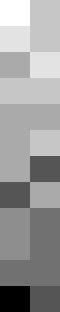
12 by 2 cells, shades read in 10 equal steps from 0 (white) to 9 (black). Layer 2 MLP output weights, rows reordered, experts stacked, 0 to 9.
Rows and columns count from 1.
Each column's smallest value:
0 1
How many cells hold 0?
1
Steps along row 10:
up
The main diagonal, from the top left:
0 2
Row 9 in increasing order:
4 5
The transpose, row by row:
0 1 3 2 3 3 3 6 4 4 5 9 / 2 2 1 2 3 2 6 3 5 5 5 6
